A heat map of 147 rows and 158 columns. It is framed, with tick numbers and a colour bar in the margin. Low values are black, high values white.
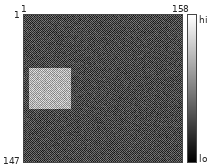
The middle left is the ninth with the highest average. An odd patch, higher than its surroundings, sits in the middle left. On average the colour sits 30% of the way up the scale.
